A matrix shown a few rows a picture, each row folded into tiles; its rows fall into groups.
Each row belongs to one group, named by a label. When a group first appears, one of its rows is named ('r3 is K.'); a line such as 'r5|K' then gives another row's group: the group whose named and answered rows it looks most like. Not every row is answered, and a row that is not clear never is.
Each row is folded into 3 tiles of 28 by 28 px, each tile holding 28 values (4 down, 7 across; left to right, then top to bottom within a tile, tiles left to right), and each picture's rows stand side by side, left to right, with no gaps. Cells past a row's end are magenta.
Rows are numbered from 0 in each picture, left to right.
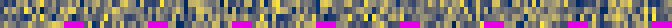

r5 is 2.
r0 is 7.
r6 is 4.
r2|2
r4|4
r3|7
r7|2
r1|2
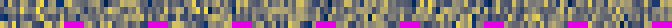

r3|4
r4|4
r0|7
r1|4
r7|2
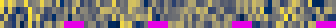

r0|2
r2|7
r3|2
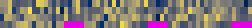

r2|4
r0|2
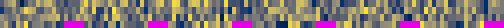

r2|2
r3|4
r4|7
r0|4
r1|2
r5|7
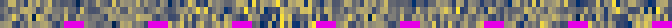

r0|4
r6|4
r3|2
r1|4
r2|7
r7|7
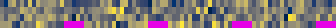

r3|4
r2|7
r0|4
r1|7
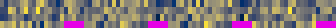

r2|4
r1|4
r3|7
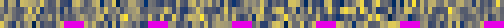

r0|2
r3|2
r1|4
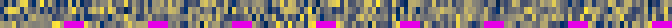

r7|2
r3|2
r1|7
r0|7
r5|4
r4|2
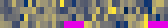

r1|7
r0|4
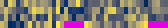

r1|7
